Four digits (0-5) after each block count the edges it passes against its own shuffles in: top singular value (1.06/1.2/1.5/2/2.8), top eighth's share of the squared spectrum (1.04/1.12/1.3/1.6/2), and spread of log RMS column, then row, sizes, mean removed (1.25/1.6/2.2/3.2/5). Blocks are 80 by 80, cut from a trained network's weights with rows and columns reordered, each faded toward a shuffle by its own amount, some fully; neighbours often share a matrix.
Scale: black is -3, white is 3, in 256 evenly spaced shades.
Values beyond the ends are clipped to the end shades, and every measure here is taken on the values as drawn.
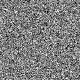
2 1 0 0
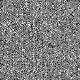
1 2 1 1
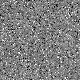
0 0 0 0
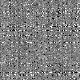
3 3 1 3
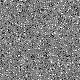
0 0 0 0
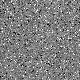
0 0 0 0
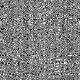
2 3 0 3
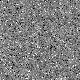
0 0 0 0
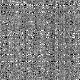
3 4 1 3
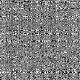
3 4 1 3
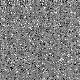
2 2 0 1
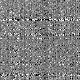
3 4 1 3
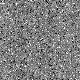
1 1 0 1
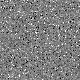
0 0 0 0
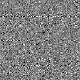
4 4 2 3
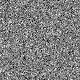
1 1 0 0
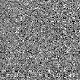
3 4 2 2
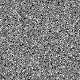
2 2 1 0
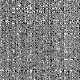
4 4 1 3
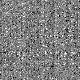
2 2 0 2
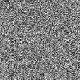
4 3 1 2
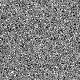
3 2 0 1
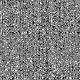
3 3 0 2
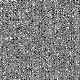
2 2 0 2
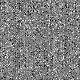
2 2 0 1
